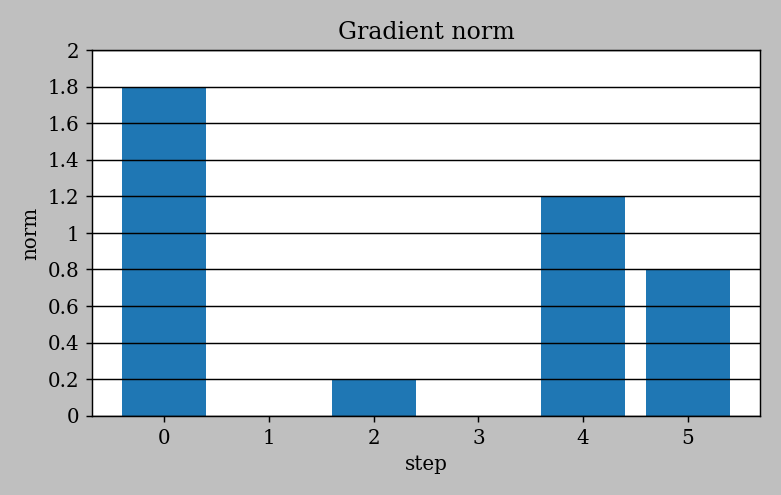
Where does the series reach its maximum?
0
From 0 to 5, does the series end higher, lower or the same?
lower
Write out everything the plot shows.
Title: Gradient norm
x-axis: step, ticks 0 1 2 3 4 5
y-axis: norm, ticks 0 0.2 0.4 0.6 0.8 1 1.2 1.4 1.6 1.8 2
Values:
1.8 0 0.2 0 1.2 0.8
